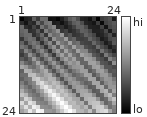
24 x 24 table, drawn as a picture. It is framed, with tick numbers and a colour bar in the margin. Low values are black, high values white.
Ninth with the highest average: bottom middle. Slope: up to the bottom. Histogram: bell-shaped. Average level on the scale: 50%. Grain: diagonal, down to the right.
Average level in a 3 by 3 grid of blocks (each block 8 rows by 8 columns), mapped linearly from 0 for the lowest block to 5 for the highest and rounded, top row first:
1 1 0 / 3 3 2 / 5 5 4
